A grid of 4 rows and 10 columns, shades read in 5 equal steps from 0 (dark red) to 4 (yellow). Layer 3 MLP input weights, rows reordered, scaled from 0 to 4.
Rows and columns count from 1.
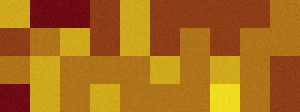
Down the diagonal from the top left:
3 2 2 3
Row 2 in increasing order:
1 1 1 1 2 2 2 2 3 3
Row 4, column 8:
4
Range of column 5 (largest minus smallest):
1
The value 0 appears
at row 1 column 2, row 1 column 3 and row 4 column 1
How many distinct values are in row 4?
5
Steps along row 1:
down same up up down same same same up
